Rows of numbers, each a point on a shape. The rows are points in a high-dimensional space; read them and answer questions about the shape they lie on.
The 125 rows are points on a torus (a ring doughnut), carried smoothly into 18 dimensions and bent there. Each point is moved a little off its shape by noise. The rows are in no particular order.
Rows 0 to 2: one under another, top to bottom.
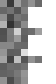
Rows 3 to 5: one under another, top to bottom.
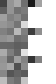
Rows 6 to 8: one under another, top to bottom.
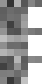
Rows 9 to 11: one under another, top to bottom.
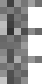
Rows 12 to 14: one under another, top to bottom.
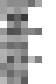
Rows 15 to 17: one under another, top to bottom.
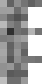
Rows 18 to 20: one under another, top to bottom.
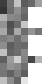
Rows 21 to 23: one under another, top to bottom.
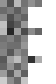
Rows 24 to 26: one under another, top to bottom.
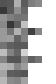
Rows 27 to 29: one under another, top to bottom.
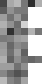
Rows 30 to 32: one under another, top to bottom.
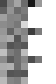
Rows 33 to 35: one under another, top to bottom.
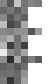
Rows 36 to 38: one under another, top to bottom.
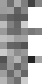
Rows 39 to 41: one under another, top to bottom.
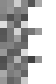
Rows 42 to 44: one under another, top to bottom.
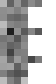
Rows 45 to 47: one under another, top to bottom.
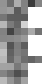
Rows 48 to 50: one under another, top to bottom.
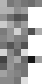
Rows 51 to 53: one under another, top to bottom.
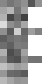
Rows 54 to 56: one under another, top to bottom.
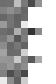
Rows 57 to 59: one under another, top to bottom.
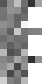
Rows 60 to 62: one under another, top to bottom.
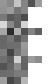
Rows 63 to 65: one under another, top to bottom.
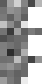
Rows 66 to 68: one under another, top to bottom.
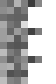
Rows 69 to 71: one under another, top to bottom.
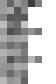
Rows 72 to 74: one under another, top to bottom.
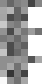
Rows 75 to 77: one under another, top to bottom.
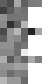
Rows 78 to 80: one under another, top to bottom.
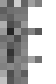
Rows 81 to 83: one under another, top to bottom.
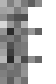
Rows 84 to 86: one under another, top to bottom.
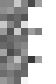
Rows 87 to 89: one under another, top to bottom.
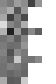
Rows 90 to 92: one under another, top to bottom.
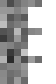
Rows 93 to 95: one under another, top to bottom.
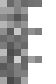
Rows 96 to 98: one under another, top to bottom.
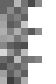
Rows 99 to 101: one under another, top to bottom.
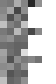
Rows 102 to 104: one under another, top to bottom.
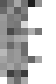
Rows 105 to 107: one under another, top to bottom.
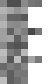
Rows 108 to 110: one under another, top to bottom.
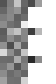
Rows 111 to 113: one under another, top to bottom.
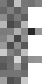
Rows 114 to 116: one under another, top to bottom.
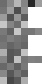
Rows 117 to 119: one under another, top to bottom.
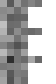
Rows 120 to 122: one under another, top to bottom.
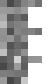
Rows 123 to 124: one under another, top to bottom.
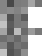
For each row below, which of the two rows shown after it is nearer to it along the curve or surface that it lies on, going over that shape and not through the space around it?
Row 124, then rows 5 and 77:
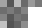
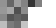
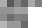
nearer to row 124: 77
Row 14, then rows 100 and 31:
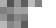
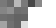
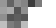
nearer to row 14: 31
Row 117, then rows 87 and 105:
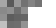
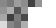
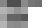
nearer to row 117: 105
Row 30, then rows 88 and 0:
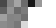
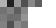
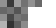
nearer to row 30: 0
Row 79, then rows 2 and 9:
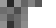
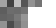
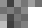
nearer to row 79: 9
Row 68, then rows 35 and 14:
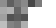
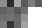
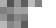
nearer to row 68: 14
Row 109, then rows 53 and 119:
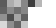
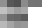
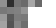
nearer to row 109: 53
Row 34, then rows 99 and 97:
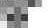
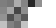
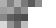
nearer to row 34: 99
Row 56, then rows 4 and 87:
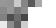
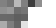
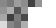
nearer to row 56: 4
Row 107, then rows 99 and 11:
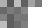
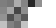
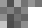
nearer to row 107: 11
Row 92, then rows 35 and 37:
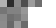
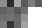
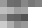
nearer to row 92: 35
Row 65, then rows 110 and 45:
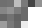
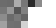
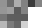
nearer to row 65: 45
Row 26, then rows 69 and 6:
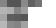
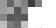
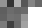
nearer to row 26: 69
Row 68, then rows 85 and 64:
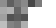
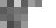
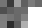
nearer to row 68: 85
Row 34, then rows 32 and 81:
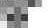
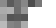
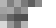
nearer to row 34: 32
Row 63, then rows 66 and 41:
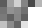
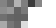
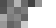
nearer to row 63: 66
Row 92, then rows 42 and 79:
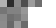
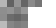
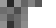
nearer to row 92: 79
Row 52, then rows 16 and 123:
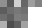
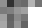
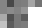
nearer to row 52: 123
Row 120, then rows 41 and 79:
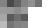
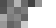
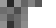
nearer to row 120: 79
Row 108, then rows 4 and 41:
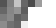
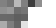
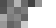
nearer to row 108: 4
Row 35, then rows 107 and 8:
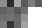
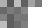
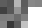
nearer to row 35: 8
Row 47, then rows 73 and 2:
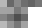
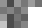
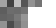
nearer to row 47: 73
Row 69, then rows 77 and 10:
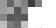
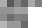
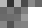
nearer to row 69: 77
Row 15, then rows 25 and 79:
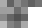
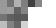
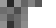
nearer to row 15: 25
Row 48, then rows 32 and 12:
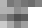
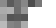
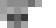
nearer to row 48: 12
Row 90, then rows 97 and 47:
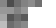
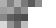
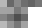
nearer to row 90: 47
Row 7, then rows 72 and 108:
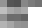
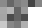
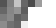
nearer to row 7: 72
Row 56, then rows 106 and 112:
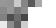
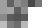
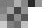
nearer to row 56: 106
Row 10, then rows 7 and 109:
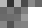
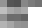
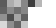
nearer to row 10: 7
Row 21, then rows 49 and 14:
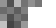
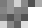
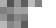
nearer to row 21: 14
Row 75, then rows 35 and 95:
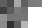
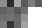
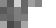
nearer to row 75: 35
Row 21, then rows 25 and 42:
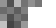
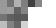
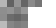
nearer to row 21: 42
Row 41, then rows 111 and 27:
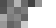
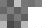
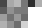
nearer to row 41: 111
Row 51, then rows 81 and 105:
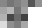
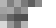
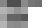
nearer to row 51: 105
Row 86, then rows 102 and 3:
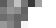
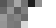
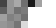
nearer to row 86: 3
